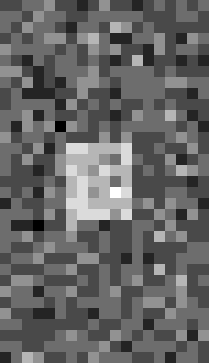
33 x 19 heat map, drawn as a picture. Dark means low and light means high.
Overall the values sit about 40% of the way up the scale. No overall slope runs across the table. The ninth with the highest average is the centre. In the centre lies a patch that is higher than the rest.
